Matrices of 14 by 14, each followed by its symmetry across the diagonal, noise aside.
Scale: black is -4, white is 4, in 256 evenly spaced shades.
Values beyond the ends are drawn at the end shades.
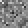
symmetric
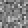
neither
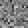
neither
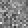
neither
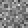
symmetric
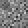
symmetric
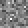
neither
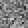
neither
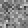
symmetric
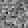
neither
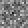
symmetric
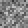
symmetric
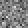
neither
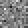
neither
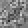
symmetric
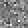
neither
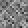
symmetric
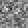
neither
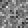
symmetric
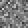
symmetric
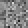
neither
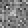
symmetric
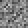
symmetric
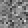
neither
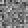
symmetric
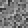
symmetric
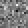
neither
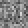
neither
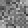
symmetric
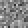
neither
